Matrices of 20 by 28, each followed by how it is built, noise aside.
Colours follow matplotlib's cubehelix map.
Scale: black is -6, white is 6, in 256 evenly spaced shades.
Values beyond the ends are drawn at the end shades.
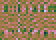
low rank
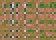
low rank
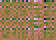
low rank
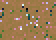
sparse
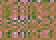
low rank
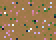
sparse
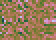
low rank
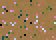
sparse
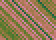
Toeplitz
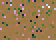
sparse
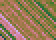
Toeplitz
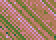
Toeplitz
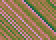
Toeplitz
